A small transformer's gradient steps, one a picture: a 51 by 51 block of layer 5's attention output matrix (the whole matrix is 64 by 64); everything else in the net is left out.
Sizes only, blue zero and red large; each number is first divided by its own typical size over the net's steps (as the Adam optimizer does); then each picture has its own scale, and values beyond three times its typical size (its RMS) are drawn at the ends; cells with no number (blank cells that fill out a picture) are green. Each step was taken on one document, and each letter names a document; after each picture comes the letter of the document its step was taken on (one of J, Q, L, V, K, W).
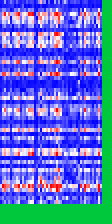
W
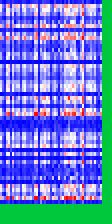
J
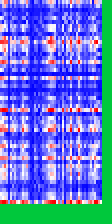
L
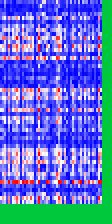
W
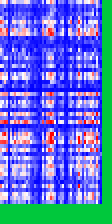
L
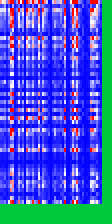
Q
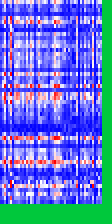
W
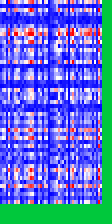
W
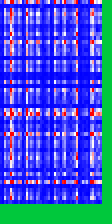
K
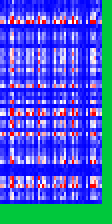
Q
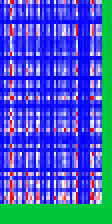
K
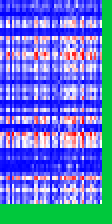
J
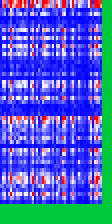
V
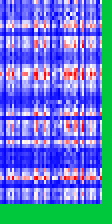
J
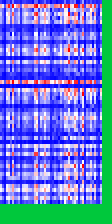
J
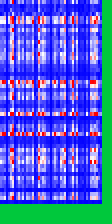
Q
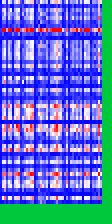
W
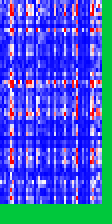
K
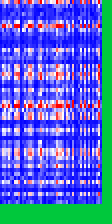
W
